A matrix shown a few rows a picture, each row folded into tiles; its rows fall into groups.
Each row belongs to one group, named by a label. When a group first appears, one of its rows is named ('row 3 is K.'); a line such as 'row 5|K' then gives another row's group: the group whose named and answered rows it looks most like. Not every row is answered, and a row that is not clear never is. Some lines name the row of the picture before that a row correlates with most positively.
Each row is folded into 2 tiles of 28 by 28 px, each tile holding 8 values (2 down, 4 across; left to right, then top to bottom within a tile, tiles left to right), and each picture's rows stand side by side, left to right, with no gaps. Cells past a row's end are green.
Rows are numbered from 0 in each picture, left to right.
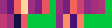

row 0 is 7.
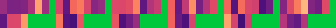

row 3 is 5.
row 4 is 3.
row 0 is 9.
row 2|5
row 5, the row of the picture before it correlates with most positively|0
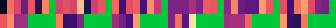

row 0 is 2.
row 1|5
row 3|9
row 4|9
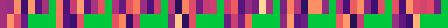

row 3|7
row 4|9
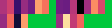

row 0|9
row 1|9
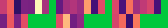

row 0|9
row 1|2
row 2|3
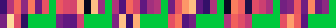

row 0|2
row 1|5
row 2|7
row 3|7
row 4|2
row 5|2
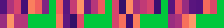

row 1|5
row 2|3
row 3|9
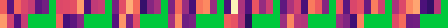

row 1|5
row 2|7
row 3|2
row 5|2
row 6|5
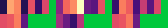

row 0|2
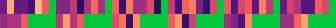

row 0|9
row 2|3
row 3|7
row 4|5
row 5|9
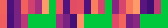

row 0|5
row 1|5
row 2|7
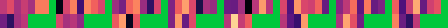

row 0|5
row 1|2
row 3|7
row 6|2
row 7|5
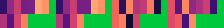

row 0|9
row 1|9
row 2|3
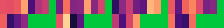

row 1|2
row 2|9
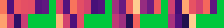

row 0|3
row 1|3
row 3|3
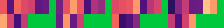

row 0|3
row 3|9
